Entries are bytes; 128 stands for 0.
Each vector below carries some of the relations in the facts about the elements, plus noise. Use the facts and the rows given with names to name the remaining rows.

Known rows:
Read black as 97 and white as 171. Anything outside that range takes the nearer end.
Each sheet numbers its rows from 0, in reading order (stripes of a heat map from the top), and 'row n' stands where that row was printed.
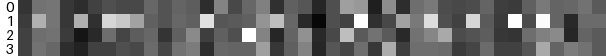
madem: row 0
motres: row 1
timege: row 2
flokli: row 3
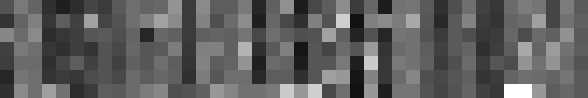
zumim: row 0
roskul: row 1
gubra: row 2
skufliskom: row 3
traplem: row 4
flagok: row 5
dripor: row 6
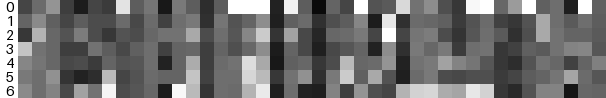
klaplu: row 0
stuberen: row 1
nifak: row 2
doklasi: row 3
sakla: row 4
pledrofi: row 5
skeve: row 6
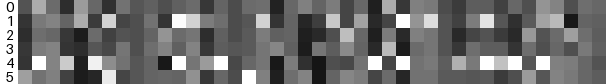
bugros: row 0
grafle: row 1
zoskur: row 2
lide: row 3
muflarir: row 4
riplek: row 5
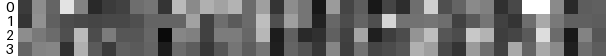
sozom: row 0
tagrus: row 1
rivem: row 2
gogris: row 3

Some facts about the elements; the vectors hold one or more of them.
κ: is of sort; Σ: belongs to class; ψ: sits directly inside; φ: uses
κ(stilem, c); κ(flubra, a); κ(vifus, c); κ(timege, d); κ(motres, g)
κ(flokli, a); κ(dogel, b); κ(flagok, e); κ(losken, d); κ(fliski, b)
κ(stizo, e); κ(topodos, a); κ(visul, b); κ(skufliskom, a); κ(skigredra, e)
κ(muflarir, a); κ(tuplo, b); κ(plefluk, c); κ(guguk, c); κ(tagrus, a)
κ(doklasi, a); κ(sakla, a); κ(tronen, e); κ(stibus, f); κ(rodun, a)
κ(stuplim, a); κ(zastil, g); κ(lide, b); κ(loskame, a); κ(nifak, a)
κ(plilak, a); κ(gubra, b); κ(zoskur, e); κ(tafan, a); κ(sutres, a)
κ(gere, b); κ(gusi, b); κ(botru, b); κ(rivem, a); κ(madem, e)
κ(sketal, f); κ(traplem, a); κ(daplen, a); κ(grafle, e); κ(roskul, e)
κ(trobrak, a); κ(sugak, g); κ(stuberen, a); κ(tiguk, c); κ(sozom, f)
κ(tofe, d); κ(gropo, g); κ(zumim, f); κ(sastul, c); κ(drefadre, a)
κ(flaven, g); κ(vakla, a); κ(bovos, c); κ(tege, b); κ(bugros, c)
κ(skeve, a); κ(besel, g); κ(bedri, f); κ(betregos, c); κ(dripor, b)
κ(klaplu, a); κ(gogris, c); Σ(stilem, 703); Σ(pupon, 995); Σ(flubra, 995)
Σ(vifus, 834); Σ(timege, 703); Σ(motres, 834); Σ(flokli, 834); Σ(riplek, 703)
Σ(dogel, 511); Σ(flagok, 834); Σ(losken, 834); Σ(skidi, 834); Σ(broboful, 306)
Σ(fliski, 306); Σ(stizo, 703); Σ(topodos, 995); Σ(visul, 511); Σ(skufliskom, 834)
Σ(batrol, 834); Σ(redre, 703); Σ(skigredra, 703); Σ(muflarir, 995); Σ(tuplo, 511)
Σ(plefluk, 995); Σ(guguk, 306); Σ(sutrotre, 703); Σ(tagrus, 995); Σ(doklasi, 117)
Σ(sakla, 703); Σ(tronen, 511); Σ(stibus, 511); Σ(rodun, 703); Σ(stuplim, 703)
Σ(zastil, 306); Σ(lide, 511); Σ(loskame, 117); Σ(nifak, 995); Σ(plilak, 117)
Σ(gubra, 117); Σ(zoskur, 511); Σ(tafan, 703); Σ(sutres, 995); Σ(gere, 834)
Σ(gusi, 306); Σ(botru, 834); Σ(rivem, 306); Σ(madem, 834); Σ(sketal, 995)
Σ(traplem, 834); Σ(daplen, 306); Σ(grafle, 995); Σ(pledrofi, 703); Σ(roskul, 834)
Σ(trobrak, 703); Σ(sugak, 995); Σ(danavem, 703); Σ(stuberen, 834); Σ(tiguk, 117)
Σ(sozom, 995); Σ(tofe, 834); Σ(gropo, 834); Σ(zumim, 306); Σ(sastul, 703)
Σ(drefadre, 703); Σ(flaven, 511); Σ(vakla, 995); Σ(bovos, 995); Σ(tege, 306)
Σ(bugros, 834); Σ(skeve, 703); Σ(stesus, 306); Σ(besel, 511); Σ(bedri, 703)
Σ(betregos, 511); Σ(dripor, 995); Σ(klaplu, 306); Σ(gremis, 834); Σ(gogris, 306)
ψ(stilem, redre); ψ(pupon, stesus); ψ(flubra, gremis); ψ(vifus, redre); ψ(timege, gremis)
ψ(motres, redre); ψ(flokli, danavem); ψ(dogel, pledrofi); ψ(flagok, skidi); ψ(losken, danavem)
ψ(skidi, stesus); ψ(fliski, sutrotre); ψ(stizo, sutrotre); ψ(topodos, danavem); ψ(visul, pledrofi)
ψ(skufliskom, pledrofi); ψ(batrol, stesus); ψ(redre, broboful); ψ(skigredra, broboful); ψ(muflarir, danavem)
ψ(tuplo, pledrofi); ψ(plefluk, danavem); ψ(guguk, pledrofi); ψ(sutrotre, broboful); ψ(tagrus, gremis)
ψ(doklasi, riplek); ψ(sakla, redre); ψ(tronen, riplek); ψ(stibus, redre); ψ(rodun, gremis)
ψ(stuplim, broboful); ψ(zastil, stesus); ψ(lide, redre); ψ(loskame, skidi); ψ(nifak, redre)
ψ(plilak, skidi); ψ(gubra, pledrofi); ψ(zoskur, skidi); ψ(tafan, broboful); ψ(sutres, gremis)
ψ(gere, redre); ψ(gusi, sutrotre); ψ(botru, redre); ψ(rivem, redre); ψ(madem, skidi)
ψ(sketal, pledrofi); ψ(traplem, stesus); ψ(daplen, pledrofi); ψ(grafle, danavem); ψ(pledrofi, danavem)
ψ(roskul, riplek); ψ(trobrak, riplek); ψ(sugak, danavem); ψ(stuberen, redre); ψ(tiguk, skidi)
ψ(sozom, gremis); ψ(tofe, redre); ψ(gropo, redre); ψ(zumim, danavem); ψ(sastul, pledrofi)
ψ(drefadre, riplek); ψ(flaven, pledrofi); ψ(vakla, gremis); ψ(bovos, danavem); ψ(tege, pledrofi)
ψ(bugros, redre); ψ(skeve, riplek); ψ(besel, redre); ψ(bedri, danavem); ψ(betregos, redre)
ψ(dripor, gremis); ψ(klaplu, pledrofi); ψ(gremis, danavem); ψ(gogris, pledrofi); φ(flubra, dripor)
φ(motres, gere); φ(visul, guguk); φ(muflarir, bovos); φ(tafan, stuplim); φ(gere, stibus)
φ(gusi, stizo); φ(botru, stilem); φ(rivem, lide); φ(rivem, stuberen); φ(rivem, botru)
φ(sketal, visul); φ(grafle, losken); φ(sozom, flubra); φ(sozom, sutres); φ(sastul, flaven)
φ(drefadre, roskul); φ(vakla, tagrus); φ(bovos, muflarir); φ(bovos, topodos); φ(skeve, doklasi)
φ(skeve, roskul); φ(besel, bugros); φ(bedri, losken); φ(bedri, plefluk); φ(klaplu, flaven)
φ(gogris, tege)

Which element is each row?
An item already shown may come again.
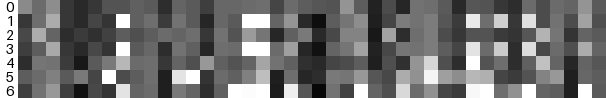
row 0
gubra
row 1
flaven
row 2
tofe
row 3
flaven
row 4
besel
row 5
bedri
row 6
klaplu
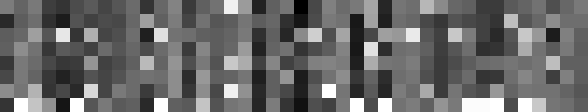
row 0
trobrak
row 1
tronen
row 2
botru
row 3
stuberen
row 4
pupon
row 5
zumim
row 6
sutrotre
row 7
bovos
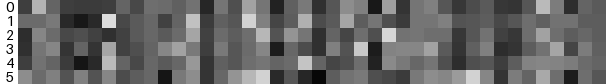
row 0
tofe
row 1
danavem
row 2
tagrus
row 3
roskul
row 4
gremis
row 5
tafan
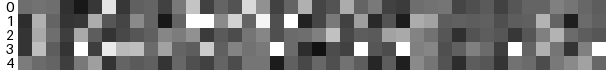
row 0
danavem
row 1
sketal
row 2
plefluk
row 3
gere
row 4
tiguk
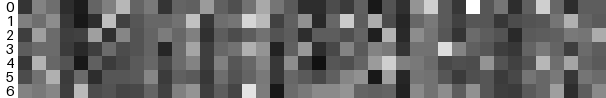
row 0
besel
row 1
pledrofi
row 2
betregos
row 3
rodun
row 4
topodos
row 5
fliski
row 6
stilem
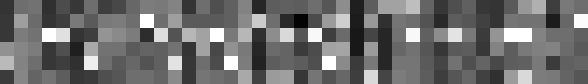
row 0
losken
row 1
stibus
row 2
flubra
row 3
broboful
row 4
redre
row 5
sutres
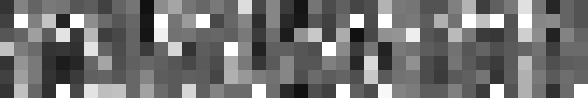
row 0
vakla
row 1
muflarir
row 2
botru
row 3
redre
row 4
gropo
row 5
sugak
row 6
gere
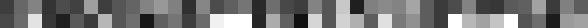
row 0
roskul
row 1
sastul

